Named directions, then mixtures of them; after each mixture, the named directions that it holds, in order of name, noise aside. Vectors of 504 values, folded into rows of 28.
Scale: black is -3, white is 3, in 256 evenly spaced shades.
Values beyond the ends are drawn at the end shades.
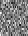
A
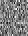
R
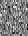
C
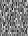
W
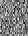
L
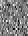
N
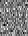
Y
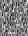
W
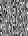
C, L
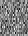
L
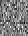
N, R, W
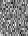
A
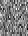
A, C, R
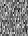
L, W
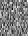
C, R, W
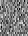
L, R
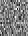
R
